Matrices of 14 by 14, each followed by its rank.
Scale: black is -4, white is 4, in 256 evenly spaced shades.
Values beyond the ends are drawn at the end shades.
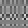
one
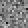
full rank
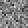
full rank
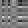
one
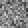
full rank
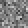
full rank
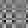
one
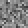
full rank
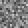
full rank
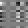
one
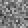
full rank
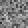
full rank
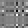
one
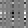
one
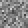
full rank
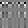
one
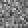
full rank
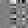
one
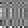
one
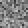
full rank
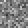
full rank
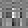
one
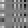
one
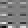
one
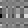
one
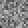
full rank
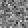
full rank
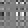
one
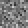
full rank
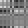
one
